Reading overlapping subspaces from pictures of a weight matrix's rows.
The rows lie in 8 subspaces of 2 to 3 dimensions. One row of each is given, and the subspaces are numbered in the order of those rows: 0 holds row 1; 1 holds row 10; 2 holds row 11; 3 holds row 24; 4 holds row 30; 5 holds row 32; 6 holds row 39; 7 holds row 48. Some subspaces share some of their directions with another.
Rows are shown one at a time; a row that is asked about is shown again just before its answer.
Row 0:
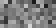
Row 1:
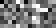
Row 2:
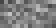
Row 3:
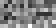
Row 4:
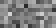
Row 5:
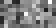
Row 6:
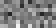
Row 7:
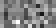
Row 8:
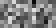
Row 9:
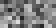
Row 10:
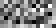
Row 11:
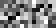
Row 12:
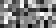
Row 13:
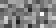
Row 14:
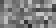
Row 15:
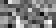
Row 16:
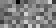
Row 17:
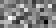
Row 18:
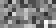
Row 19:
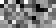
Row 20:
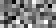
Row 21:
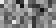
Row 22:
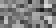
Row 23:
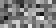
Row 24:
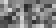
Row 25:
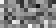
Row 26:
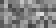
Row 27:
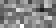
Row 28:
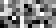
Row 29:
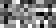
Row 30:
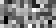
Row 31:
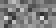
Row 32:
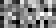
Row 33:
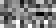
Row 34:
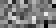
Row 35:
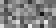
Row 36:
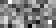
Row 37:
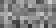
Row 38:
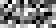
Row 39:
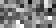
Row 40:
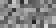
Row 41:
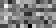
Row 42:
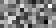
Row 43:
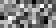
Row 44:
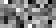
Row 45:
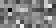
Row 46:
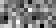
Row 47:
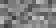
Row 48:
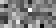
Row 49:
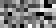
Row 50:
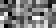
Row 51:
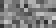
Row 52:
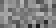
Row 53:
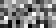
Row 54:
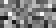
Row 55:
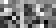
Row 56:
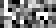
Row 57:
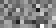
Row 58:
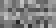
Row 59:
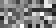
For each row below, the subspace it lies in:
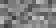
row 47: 7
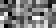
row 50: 7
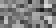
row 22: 6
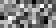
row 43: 2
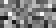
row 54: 7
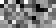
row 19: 0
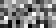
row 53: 7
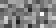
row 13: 7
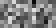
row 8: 2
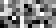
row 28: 3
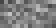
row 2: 0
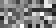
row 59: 6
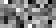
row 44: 4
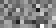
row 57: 1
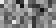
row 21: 0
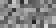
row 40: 1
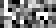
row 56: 7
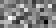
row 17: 2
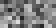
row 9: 3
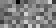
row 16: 5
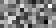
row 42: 2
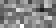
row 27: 6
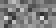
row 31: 7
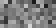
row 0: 4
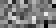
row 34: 1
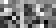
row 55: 3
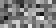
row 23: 5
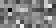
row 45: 6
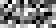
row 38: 1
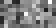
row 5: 5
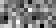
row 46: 7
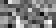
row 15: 4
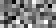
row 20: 2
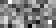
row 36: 4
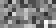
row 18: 1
